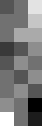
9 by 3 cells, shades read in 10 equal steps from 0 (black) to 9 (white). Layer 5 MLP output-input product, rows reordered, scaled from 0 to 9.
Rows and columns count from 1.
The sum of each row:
15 15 16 10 12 12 12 9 14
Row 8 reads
5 4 0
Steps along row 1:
up up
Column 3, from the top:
8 7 6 5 4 5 3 0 1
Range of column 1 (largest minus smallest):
7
